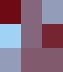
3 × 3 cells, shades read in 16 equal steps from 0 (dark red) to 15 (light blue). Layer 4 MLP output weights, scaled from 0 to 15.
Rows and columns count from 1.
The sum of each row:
18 24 23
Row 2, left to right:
15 7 2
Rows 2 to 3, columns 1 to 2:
15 7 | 11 6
